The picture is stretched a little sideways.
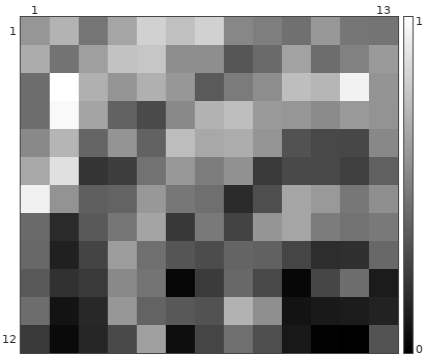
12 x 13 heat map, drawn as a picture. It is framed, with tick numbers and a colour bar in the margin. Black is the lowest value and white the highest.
Ninth with the lowest average: bottom right. Calmest part: middle right. Ninth with the highest average: top left. Slope: up to the top. Rings: centred on the bottom right.
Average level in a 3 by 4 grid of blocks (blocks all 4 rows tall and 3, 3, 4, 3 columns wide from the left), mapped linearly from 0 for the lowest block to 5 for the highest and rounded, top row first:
5544 / 4333 / 0210
